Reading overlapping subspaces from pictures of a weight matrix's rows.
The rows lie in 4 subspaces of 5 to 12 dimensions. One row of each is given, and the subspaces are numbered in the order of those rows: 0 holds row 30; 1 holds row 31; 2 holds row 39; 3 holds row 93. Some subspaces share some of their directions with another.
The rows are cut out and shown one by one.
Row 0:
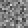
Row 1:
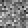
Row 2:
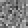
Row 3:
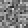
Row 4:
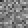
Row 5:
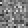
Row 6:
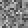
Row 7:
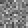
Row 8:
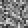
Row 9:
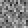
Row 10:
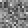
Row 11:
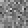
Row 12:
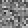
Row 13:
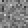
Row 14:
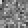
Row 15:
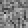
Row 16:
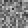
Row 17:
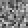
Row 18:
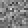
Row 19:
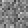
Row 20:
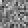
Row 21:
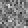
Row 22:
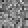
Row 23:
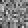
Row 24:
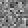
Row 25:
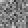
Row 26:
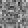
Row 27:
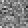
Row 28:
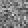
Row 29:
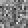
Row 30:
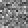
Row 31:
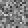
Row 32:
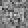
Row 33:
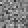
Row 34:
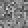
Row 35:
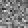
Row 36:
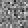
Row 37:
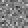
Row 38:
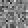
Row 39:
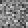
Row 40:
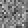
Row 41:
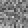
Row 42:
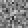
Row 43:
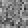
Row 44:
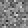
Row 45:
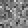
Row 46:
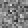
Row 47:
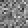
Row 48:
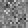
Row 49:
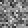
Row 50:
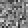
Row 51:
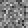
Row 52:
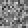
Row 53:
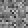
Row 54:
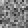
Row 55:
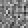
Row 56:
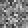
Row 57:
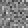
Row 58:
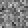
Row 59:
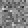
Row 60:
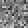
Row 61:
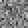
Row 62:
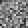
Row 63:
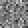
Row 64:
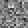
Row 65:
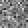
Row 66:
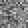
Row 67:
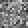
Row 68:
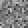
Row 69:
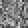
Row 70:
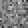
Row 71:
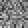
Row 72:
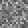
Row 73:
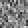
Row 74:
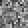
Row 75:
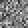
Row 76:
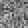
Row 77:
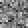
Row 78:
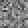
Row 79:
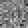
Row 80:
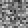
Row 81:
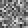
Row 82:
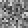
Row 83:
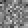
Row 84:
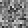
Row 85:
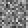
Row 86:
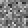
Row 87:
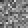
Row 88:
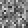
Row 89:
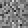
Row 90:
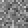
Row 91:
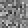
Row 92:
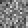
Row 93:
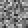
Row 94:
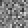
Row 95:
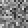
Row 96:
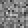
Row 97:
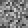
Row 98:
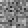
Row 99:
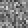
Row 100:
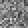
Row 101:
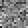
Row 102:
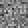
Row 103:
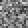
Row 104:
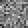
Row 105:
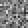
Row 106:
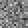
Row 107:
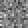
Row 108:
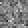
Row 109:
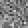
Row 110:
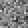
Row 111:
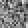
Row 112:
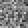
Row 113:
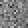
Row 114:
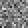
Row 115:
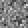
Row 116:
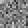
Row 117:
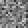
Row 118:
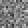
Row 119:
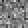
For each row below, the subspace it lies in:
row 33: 3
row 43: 1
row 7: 3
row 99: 0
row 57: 1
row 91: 0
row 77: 3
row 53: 0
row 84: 0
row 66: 2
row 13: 1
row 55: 2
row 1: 2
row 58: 1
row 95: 2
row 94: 2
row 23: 1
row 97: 2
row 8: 1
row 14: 1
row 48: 0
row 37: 0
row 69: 1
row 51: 2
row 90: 1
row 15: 1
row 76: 1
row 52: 0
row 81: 0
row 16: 0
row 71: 1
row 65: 2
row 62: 0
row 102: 3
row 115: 0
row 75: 0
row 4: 3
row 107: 2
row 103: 0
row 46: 0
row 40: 1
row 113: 0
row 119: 1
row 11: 2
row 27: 2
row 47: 2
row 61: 0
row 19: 1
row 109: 2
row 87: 3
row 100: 0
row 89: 0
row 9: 3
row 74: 2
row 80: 1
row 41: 2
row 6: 0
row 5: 3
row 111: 0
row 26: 1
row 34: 1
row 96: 2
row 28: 1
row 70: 1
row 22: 1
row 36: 2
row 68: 2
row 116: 3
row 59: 1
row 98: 3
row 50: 0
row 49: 3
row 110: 0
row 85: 0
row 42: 1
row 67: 1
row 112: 0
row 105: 2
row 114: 1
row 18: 1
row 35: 1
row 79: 0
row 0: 1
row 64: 3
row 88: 1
